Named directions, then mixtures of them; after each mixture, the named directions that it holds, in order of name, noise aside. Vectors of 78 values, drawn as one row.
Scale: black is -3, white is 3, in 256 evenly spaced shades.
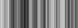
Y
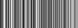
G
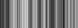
Y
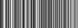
G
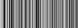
G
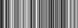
G, Y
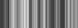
Y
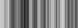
Y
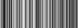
G, Y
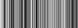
G, Y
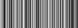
G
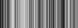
Y
